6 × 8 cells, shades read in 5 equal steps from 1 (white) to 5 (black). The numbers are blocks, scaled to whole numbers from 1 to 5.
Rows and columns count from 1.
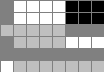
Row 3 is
2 2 2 2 2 3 3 3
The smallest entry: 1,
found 12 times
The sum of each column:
15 11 11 11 11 19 19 19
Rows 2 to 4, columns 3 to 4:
1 1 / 2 2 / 2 2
